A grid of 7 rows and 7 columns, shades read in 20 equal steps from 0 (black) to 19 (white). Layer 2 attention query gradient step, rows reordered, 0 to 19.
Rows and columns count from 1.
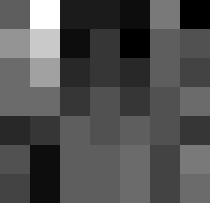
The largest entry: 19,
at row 1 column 2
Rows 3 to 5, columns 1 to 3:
8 12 3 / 8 8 4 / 3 4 7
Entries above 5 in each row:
3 4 3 5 4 5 4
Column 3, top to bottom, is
2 1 3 4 7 7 7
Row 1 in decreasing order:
19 9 7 2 2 1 0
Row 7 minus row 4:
-3 -7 3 1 4 -1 0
